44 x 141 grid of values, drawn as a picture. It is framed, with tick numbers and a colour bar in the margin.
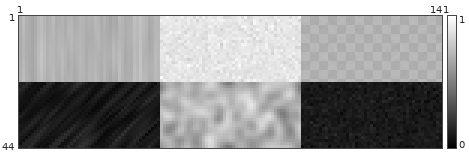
The table splits into 2 rows of 3 panels. Panel 1,1: high, streaked downward, faint in contrast. Panel 1,2: very high, fine-grained, faint in contrast. Panel 1,3: high, checkered, faint in contrast. Panel 2,1: very low, slanting up to the right, faint in contrast. Panel 2,2: high, blotchy. Panel 2,3: very low, fine-grained, faint in contrast.
